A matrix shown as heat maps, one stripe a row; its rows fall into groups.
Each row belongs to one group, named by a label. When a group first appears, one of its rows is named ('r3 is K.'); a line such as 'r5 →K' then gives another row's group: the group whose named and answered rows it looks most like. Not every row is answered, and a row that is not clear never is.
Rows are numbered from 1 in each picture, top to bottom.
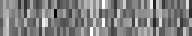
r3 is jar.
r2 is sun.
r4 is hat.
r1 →hat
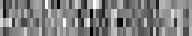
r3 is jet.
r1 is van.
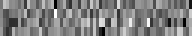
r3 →jar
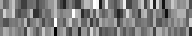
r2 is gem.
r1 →hat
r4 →sun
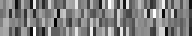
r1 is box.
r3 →sun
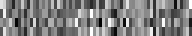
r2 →hat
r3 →box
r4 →hat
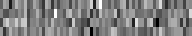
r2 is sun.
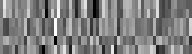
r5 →sun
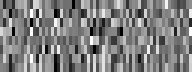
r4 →jet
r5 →hat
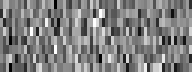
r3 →van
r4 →gem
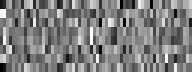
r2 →jet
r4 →hat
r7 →jet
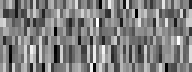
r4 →sun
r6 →gem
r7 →gem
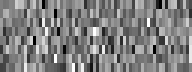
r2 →sun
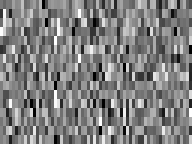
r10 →sun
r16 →gem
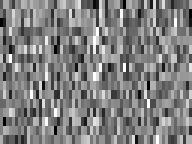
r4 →hat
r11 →gem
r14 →van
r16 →jar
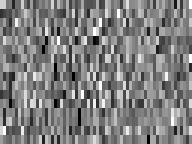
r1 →jet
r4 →van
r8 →sun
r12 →gem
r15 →jet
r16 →van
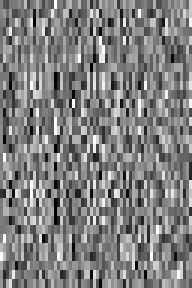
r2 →jet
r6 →hat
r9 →gem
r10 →gem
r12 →jet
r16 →van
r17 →gem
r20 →box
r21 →gem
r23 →gem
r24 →sun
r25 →gem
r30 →jar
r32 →box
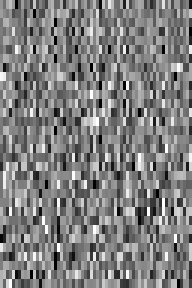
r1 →box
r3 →sun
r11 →hat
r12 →box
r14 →hat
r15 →sun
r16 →box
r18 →jet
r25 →jar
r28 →jet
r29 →gem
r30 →sun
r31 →box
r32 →hat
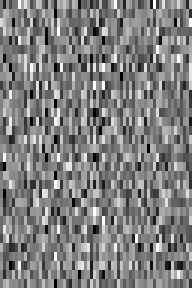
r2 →sun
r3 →jet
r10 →jar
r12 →sun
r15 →box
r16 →gem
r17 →van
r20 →sun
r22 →van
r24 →van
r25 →jar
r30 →jar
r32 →sun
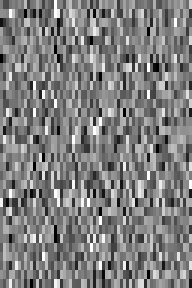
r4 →van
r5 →jet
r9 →box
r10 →box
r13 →box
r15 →van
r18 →van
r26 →sun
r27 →gem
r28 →hat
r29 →jar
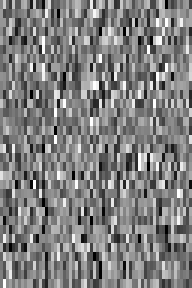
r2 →van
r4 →box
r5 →jar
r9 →jar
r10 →hat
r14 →hat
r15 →sun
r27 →gem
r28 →jar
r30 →box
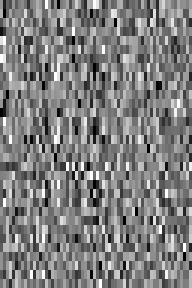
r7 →jet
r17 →van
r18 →sun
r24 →jar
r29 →jar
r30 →box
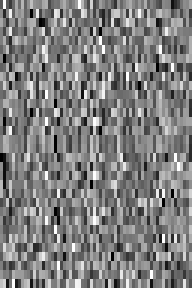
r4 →box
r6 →jar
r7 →van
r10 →gem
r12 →sun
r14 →van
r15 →box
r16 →sun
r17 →sun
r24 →gem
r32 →box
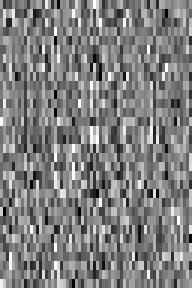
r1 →van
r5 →sun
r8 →box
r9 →box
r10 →hat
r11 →sun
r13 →sun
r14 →jet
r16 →hat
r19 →jet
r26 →gem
